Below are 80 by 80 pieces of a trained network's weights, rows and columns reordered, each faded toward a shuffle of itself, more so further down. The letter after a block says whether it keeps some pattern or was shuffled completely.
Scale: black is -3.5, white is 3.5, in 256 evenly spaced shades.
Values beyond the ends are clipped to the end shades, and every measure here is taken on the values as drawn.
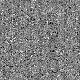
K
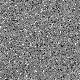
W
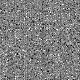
K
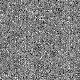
K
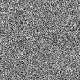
K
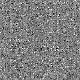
K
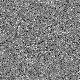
W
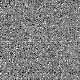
K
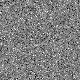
W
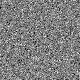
W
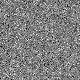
W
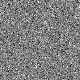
W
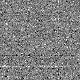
K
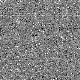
K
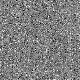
K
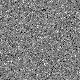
W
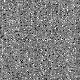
K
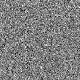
K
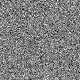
K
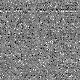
K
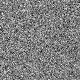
W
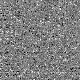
K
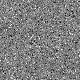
W
